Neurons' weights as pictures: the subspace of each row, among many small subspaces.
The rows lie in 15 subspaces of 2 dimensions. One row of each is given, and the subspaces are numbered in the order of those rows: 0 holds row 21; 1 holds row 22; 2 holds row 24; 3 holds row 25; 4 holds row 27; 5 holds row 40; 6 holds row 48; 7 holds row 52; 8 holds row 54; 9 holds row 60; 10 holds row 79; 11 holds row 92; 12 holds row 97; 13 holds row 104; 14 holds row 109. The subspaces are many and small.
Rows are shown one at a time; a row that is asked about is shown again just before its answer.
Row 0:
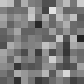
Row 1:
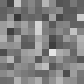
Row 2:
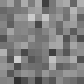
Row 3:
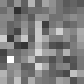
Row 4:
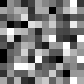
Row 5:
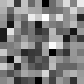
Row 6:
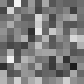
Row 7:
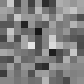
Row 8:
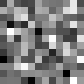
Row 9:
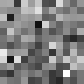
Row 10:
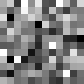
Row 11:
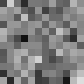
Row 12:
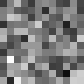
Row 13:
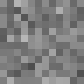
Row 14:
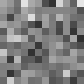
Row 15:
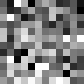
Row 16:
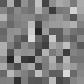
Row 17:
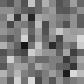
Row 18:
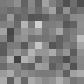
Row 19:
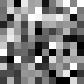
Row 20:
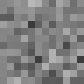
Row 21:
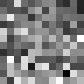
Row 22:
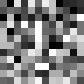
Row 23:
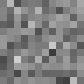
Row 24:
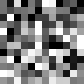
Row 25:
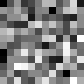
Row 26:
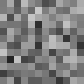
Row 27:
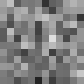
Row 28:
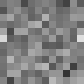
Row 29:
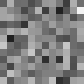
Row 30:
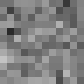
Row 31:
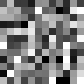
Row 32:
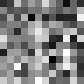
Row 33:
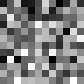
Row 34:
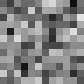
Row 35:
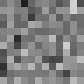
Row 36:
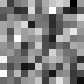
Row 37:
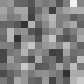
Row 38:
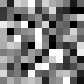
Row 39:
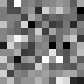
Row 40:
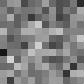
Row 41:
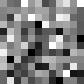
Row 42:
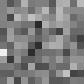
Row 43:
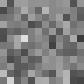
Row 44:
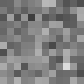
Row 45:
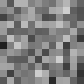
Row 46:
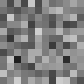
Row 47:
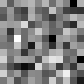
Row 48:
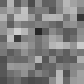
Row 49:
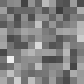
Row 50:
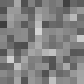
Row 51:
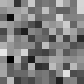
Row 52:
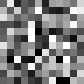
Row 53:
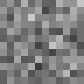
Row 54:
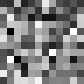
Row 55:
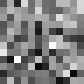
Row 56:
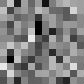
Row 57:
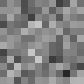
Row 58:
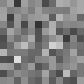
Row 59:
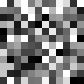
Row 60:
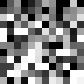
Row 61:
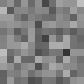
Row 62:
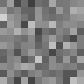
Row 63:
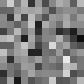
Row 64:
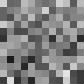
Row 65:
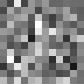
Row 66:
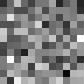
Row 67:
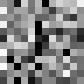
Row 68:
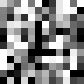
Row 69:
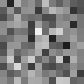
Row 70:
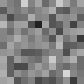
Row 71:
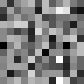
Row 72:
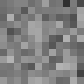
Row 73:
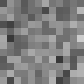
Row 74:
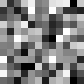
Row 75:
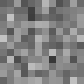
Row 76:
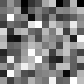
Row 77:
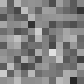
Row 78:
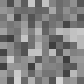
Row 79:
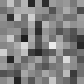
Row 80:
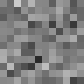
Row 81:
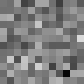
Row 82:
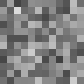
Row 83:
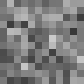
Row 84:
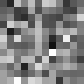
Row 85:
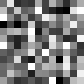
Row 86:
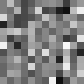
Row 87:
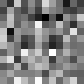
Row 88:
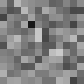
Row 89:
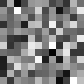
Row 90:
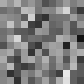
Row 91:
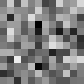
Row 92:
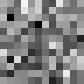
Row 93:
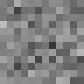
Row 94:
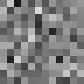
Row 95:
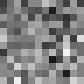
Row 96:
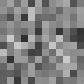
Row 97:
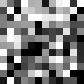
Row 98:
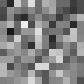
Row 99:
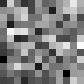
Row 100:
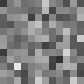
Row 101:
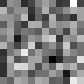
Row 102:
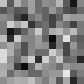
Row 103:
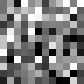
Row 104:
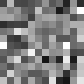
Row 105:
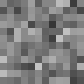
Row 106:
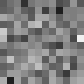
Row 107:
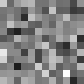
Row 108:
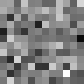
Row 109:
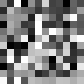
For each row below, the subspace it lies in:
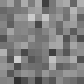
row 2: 4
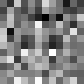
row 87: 4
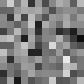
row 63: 10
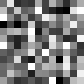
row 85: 7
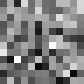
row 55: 5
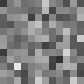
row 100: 6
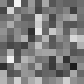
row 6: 14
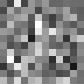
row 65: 14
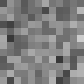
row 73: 13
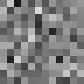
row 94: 14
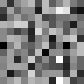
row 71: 7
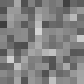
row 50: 14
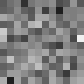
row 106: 9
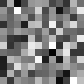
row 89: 12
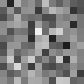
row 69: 7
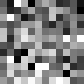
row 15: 0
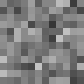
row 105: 8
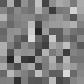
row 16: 7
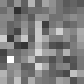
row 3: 13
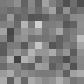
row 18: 5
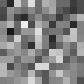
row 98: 1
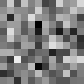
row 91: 2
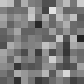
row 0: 3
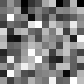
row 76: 2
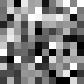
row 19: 12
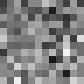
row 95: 3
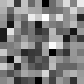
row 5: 4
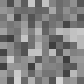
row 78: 10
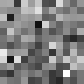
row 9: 11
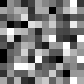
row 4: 3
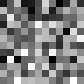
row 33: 8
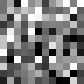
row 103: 12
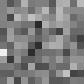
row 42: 5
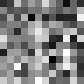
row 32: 6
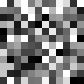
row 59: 9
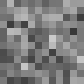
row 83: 3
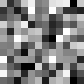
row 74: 8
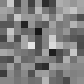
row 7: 1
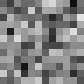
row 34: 8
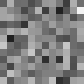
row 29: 13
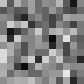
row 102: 3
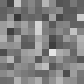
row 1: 1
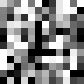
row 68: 13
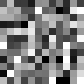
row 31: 13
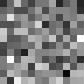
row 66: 0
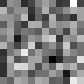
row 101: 4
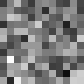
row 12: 0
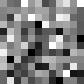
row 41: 5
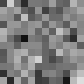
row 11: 0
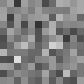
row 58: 1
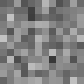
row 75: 8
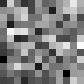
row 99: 6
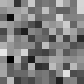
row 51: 0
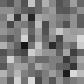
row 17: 10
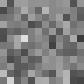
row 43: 0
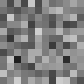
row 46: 10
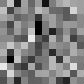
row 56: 14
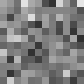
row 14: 2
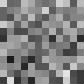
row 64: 0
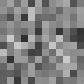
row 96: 10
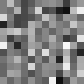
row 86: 7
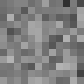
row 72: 6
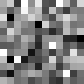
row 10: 11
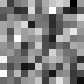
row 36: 8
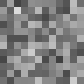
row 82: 12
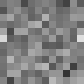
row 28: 9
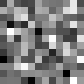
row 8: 3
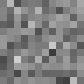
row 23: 12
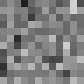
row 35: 4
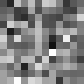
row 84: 3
